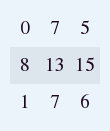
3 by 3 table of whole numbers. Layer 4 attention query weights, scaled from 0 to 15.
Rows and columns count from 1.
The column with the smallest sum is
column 1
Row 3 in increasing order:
1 6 7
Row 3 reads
1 7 6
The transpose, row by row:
0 8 1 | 7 13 7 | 5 15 6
